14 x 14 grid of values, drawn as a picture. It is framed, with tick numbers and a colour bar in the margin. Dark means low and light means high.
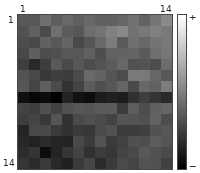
The ninth with the highest average is the top right. On average the colour sits 30% of the way up the scale. Row 8 differs from the rows beside it. The bottom right is the smoothest part. The field climbs toward the top right.
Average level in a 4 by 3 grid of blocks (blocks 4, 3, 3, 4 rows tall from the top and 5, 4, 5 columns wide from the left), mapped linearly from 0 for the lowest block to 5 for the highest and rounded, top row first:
3 4 5 / 2 3 4 / 0 1 2 / 0 1 2
